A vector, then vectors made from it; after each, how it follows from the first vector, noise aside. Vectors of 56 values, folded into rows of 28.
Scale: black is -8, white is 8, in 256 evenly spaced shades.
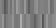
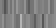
copied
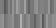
copied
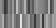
scaled up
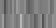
copied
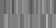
wrapped around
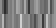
scaled up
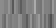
reversed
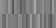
reversed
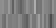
reversed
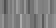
copied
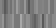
copied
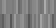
wrapped around
